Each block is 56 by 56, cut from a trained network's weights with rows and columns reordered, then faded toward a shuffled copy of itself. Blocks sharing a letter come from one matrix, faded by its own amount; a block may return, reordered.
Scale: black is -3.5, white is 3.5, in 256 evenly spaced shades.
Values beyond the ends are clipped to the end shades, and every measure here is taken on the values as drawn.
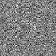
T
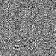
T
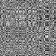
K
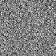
T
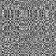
K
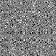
T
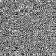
T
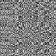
K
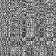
K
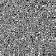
T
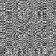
K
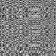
K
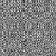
K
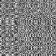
K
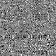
T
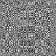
K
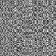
K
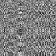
K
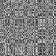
K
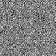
T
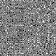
T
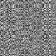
K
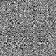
T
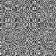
K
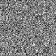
T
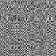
K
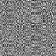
K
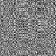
K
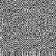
K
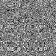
T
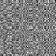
K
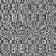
K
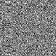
T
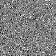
T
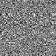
T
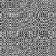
K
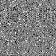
T
